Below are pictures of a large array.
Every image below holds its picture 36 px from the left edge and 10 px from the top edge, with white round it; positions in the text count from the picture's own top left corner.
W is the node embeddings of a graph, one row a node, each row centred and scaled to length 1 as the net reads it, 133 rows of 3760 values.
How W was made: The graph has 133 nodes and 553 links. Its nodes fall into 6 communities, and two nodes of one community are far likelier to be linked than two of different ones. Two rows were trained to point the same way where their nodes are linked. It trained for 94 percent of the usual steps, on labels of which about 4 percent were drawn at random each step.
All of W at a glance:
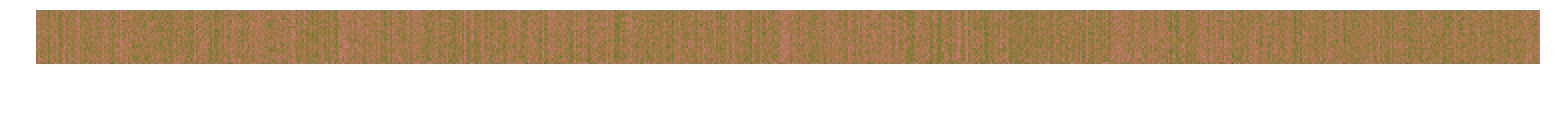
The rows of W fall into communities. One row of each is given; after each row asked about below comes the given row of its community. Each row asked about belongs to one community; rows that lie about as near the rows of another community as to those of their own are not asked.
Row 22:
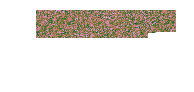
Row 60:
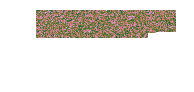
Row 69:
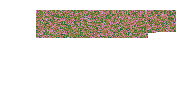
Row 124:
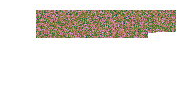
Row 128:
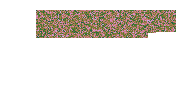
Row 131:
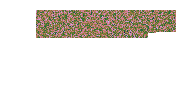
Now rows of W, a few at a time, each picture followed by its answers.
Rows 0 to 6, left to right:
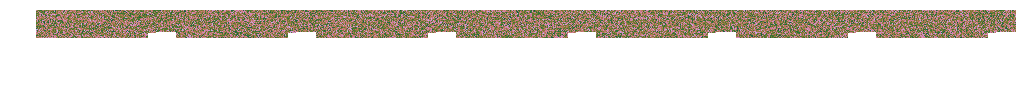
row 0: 60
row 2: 60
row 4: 22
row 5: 69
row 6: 69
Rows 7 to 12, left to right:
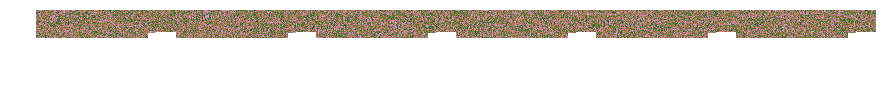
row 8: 69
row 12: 131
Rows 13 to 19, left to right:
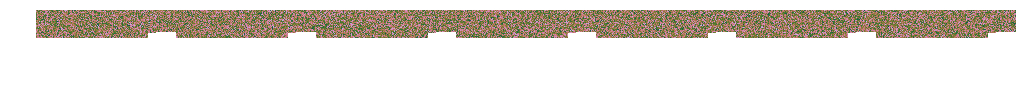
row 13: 60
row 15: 131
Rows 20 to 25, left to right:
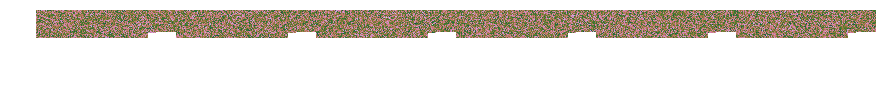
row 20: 124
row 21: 128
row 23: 128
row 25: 124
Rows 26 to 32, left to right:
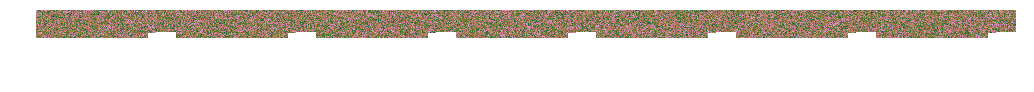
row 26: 69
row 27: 69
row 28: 22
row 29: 69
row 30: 124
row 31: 60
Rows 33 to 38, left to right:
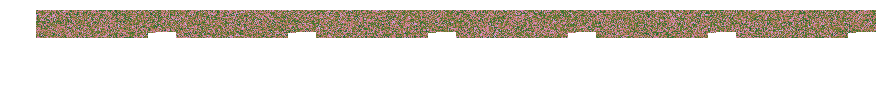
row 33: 124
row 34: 131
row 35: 60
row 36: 128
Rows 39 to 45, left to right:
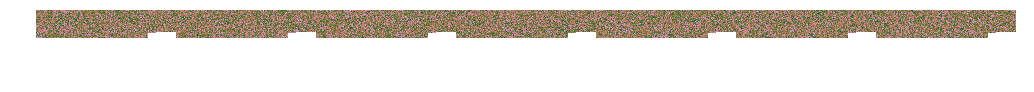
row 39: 124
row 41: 131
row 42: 131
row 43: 124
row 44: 124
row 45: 128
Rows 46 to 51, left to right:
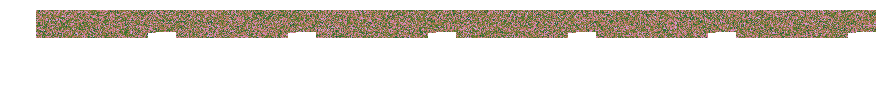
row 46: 22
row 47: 124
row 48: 124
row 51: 131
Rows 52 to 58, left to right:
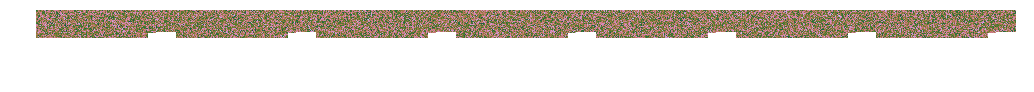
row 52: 60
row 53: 131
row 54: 124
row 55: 22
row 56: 124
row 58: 124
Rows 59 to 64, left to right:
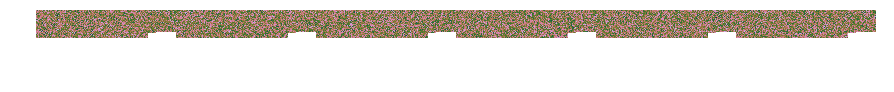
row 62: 124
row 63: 128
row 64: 124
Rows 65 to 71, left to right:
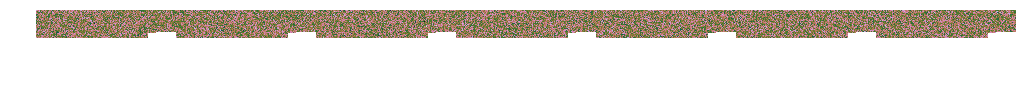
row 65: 124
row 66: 128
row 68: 60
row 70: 69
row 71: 124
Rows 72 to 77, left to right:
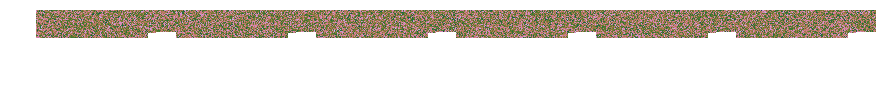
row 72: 69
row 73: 60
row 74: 22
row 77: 60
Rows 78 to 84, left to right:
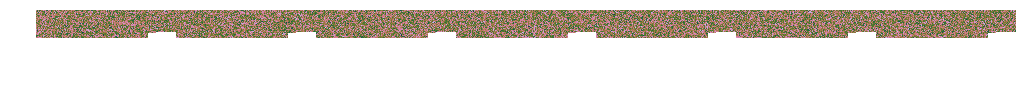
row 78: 60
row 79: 131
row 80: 60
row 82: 128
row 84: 128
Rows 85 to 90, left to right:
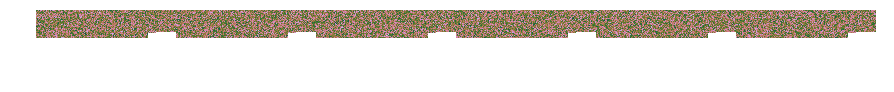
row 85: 131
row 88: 22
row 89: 128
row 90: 128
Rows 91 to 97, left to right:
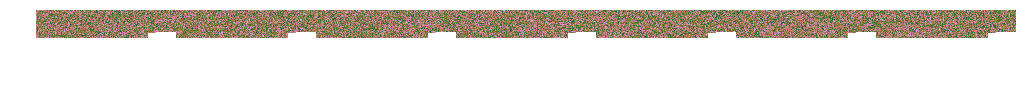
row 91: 124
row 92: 69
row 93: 60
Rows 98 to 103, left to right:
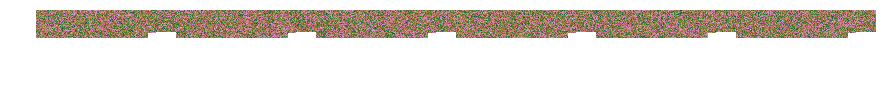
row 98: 131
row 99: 22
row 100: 22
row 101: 69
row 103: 128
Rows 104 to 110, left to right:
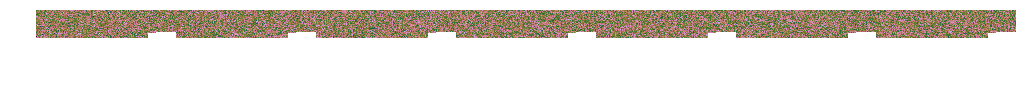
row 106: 60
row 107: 60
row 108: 124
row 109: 131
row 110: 69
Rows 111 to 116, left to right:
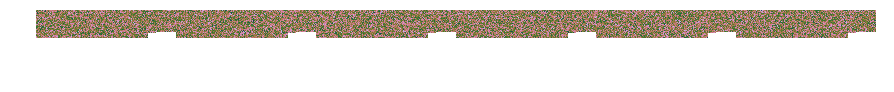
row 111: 131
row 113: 60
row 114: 22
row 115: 124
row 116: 60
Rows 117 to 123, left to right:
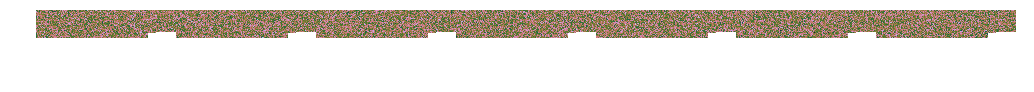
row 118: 60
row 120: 69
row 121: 22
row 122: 69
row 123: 131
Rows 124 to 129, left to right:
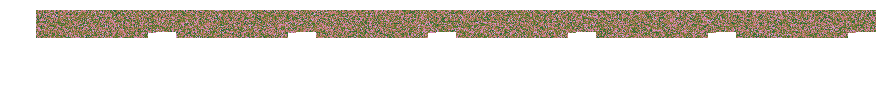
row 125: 128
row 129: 124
